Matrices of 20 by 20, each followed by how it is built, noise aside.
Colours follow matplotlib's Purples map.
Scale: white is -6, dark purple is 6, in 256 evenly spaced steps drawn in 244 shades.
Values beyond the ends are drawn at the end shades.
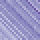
Toeplitz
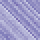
Toeplitz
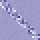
banded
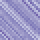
Toeplitz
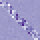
banded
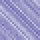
Toeplitz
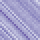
Toeplitz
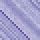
Toeplitz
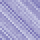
Toeplitz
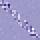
banded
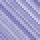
Toeplitz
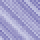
Toeplitz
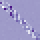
banded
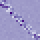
banded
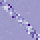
banded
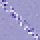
banded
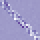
banded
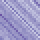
Toeplitz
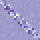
banded
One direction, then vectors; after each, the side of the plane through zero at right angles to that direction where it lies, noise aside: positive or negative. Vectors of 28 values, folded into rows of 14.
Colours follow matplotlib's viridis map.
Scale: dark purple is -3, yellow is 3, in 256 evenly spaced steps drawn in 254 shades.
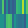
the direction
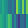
positive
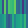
negative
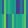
negative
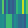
positive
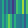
positive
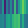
positive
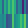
negative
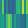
positive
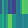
positive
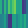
negative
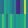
negative
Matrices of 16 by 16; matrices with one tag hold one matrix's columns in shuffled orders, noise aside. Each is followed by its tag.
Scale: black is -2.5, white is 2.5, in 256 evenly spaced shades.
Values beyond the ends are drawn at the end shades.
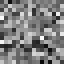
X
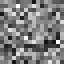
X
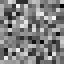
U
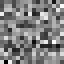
X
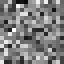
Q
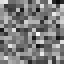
Q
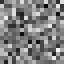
U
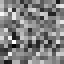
X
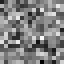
X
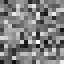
X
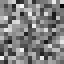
U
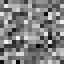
X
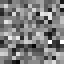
X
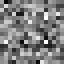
X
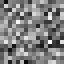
X
